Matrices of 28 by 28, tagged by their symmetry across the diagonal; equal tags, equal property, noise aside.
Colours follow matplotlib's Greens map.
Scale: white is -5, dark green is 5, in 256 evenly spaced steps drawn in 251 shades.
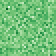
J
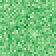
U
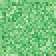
U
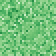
U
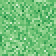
J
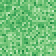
U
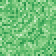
U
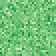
J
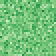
J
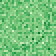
U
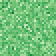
U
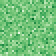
J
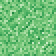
U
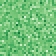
J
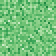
J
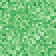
U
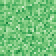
J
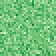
J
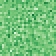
J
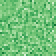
J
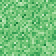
U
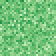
U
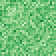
U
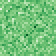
U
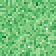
U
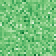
J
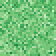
J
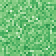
U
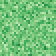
J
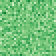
J
